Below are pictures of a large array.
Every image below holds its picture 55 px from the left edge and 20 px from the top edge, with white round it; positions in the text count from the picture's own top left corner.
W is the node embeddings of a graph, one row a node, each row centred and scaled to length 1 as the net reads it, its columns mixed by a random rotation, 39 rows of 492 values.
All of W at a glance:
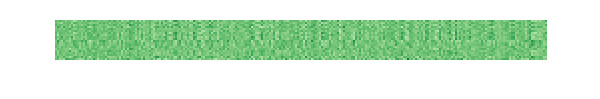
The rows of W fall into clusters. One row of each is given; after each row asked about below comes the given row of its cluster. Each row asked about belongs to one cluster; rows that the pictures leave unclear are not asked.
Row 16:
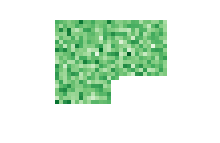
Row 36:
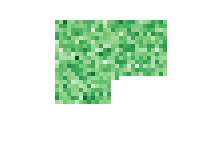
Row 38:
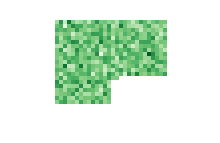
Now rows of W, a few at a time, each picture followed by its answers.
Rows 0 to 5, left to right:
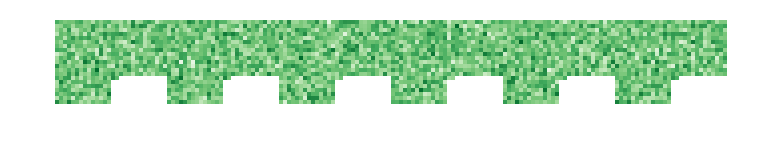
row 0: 16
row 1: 16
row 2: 36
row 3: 38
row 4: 16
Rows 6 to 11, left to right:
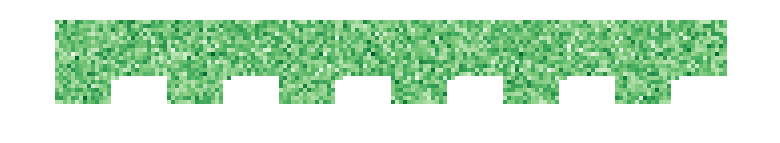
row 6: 36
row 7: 36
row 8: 38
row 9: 16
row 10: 16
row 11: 36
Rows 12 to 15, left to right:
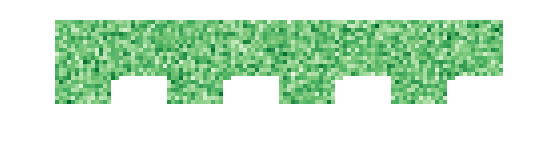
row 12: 16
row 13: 16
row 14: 38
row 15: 16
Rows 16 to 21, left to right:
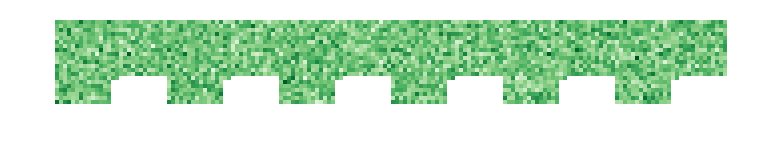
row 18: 16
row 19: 16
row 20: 36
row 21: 36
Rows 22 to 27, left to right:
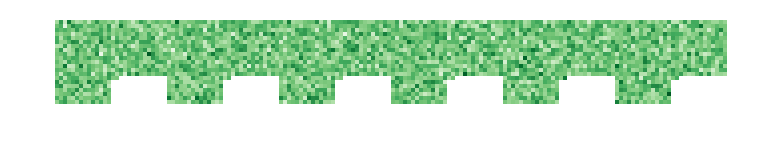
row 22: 38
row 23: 36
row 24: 36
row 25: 38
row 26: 36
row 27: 16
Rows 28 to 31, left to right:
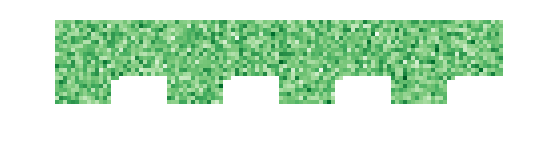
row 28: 16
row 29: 36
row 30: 38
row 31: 16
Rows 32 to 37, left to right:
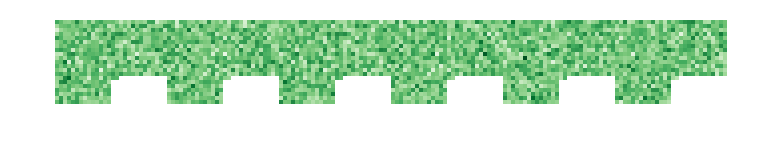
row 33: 38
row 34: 16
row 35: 38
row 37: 36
